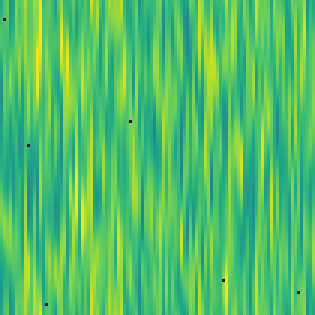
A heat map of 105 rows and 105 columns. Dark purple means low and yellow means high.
On average the colour sits 70% of the way up the scale. Six lone cells stand out, each far lower than its neighbours. The grain runs up and down. No overall slope runs across the table.
